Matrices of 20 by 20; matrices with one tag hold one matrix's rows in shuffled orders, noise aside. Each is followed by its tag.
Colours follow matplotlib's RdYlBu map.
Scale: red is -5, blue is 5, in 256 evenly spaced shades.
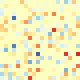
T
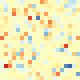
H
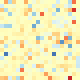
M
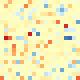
H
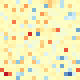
H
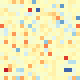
H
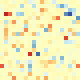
H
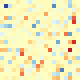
M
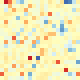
H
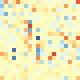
T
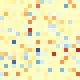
T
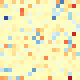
M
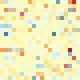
M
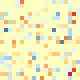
M
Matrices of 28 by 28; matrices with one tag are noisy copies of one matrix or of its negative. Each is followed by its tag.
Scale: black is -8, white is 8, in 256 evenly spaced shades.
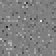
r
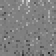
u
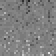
u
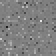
r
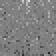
u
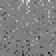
u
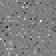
r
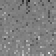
u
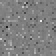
r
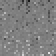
u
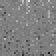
u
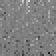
u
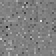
r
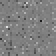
r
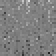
u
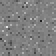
r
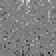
u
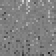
u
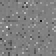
r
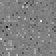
r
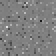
r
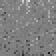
u
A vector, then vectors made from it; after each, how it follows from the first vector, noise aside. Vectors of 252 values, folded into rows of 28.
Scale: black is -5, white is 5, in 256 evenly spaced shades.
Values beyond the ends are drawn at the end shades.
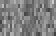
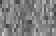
reversed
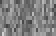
reversed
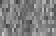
reversed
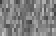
reversed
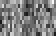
scaled up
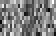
scaled up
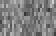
copied
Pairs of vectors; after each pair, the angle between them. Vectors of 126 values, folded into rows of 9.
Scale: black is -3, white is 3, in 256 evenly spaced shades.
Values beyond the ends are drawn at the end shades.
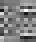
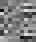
nearly parallel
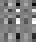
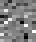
orthogonal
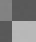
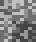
partly opposed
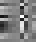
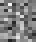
partly aligned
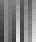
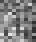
partly opposed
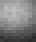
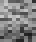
partly aligned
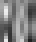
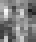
nearly parallel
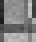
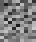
orthogonal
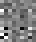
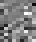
partly opposed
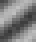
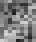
partly opposed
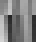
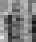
nearly parallel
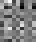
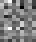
nearly parallel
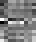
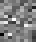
partly opposed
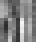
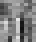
nearly opposite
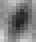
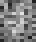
partly opposed
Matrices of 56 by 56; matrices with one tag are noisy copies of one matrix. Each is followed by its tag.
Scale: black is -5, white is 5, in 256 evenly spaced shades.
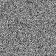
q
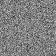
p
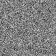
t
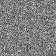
p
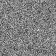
t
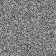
p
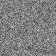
t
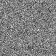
t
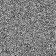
p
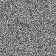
q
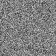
t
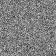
p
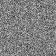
p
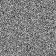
p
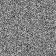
p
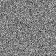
q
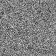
t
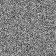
p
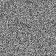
q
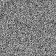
q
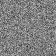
p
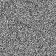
q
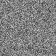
t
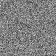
q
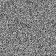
q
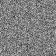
p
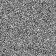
t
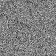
q
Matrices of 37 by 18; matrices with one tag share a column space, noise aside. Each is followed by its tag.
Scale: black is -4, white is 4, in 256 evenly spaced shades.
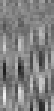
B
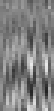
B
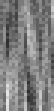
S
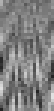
B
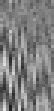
B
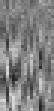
B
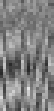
B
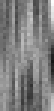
S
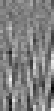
B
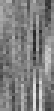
S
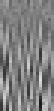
B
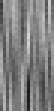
S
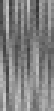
S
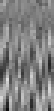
B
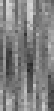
S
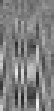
B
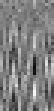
B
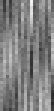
S
